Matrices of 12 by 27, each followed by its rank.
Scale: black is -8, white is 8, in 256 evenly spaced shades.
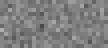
full rank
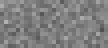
full rank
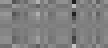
one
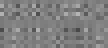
two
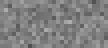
full rank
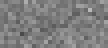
full rank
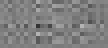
two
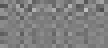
two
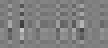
one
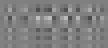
one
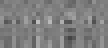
two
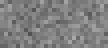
full rank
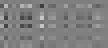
one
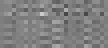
two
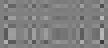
one
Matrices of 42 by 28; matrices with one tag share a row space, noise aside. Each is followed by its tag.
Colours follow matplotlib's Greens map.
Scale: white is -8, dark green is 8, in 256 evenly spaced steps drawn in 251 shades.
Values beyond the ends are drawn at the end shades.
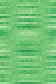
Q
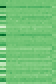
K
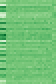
K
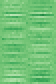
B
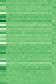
K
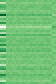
K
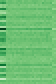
K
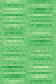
B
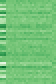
K
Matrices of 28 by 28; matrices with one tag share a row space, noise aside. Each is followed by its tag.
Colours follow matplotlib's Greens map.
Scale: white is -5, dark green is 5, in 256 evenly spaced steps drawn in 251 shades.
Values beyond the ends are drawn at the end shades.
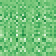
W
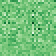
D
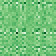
W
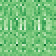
W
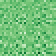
W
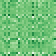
D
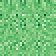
W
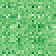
D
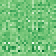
D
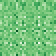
W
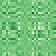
D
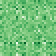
W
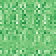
W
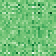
D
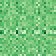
W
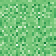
W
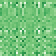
W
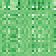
D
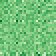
W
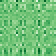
W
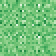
W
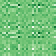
D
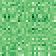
D
